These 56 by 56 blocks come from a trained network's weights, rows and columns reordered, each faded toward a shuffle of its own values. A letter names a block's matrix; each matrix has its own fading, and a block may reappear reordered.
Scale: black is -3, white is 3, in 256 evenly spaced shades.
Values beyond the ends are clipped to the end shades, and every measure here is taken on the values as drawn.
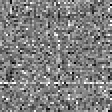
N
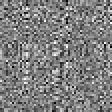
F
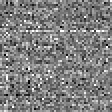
N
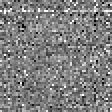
N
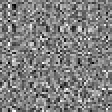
F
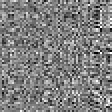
F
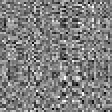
F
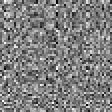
F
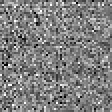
N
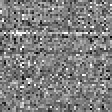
N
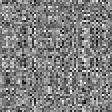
F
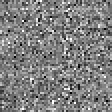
N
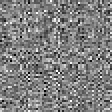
F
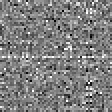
N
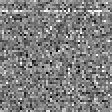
N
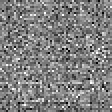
N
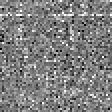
N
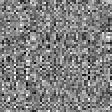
F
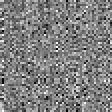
F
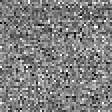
N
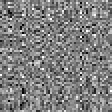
F
